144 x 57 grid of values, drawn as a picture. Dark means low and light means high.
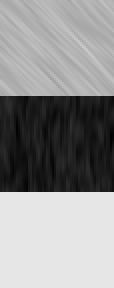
The table splits into 3 rows of 1 panel. Panel 1,1: high, slanting down to the right, faint in contrast. Panel 2,1: very low, streaked downward, faint in contrast. Panel 3,1: very high, flat.
